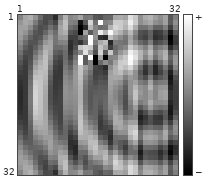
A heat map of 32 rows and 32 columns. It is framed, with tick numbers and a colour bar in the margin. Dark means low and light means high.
Odd patch: rougher, in the top middle. Roughest part: top middle. Rings: centred on the middle right. Slope: none.
